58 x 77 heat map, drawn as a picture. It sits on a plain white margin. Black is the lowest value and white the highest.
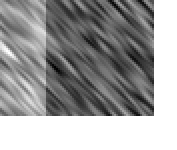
Lone odd cells: none. Average level on the scale: 40%. Seam: vertical, 30% of the way across, the left part higher. Grain: diagonal, down to the right.
